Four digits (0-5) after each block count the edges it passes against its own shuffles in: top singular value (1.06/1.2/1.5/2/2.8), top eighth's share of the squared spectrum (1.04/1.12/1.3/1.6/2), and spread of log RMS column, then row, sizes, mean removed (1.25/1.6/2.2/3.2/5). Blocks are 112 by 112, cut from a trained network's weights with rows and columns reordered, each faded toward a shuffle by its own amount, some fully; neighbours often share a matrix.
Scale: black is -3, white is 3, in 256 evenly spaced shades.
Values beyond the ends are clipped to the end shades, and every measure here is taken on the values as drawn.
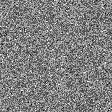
0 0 0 0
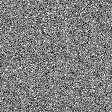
1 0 0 0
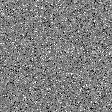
2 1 0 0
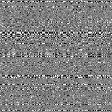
5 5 0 4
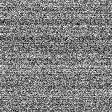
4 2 0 1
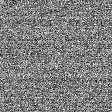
2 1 0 0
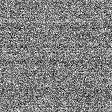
2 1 0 0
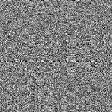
4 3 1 2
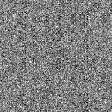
3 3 1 2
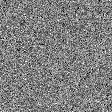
0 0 0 0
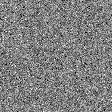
0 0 0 0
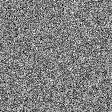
0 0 0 0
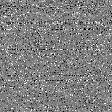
4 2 0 2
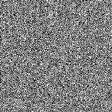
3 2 0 1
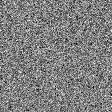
1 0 0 0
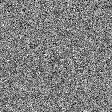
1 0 0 0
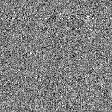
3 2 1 2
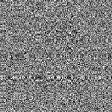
4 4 2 2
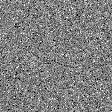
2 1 0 0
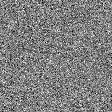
2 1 0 0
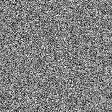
3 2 0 0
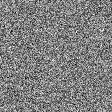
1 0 0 0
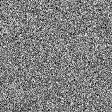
2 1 0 0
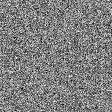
2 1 0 0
